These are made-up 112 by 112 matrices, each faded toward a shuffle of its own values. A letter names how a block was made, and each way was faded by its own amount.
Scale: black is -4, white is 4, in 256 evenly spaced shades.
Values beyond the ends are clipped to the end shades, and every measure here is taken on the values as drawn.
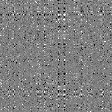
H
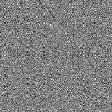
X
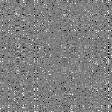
H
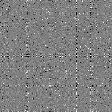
H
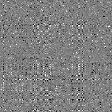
H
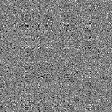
X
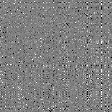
H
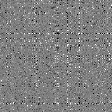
H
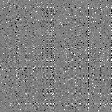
H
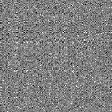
X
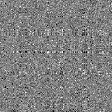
X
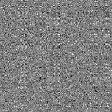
X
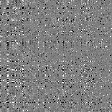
H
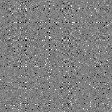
H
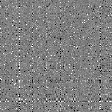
H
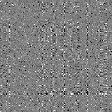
H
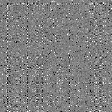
H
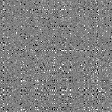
H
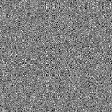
X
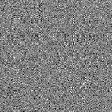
X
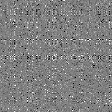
H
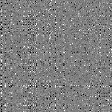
H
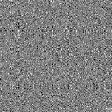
X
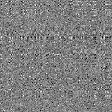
X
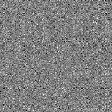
X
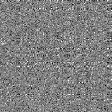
X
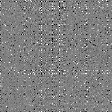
H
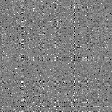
H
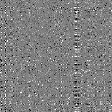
H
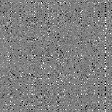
H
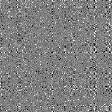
H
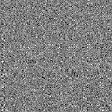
X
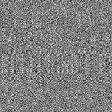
X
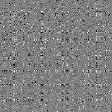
H
